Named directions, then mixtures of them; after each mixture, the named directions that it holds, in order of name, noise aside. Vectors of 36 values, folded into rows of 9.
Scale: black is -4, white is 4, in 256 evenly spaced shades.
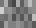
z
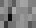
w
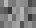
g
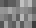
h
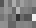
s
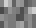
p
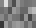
g, p, z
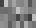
g, s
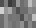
g, z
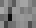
w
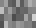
z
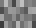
g, h, p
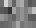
g, p, w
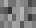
g
